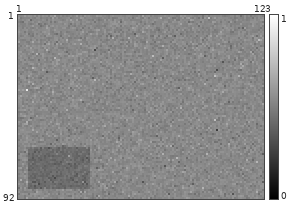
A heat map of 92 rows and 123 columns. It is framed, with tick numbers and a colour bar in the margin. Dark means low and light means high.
Ninth with the lowest average: bottom left. Average level on the scale: 50%. Mirror symmetry: none. Odd patch: lower, in the bottom left. Stripes: none.
